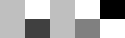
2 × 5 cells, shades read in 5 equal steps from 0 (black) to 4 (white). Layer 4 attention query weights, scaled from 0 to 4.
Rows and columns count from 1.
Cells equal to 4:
3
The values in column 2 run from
1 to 4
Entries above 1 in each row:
4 4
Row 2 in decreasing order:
4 3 3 2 1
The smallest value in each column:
3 1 3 2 0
